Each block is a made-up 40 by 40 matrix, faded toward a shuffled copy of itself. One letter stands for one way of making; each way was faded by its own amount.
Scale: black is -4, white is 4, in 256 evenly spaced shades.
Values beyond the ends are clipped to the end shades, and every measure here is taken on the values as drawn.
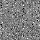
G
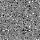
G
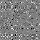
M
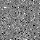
G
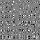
M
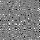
M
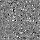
G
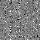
G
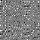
M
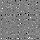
M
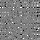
M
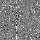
G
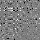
M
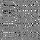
M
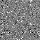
G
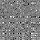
M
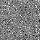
G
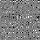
M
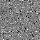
G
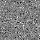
G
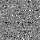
G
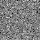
G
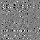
M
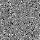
G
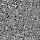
G
